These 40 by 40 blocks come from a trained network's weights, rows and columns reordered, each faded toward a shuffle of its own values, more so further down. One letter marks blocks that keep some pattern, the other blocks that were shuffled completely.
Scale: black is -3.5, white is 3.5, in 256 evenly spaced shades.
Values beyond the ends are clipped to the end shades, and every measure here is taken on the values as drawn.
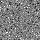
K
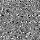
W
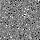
K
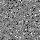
K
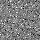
K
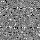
W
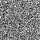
K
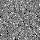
K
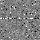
W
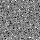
K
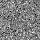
K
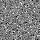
K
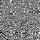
W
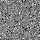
K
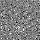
W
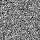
K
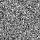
K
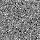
K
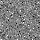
K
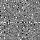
W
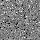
K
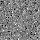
K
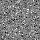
K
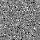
W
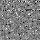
W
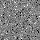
K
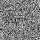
W
